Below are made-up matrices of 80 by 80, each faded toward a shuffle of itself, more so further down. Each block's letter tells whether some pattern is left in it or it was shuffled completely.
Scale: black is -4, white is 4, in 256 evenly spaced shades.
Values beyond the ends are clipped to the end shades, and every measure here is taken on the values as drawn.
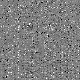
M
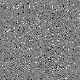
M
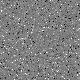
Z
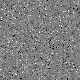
Z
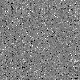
M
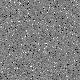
Z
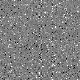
M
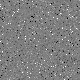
Z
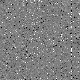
M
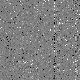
M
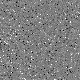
Z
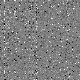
M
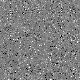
M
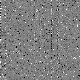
M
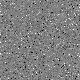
Z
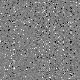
M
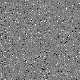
M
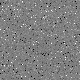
Z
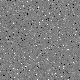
Z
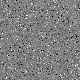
Z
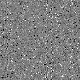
M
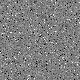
Z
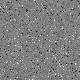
Z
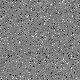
Z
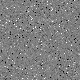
Z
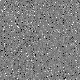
M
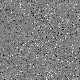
Z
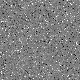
Z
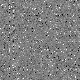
M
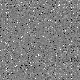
M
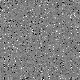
M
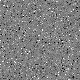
Z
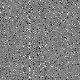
M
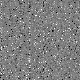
M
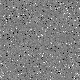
Z
